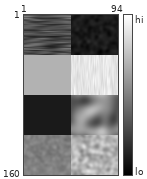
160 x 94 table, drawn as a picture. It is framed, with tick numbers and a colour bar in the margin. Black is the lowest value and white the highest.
The table splits into 4 rows of 2 panels. Panel 1,1: low, streaked across. Panel 1,2: very low, blotchy, faint in contrast. Panel 2,1: high, flat. Panel 2,2: very high, streaked downward, faint in contrast. Panel 3,1: very low, flat. Panel 3,2: middling, smooth, strong in contrast. Panel 4,1: middling, blotchy, faint in contrast. Panel 4,2: high, blotchy.
